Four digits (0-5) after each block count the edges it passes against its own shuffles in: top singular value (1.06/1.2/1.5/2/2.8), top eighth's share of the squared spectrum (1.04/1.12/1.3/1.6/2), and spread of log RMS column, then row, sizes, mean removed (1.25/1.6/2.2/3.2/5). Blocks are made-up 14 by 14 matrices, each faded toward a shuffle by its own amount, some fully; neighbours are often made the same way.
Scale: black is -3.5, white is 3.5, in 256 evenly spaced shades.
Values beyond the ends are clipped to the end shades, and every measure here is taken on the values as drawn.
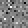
0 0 0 0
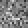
1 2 0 1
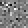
1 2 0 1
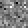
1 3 0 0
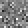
0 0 0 0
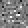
1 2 0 0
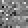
1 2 1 0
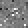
0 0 0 0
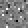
1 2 0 0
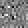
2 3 0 2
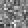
2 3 0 0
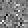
1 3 0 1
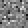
0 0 0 1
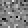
0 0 0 0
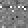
2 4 0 1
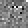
2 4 0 1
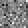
0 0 0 0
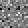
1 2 0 0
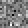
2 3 1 1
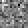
1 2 0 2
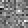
0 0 0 1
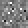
1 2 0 0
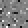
2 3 0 1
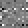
3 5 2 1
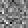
2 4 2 0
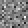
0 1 0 0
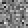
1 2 0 0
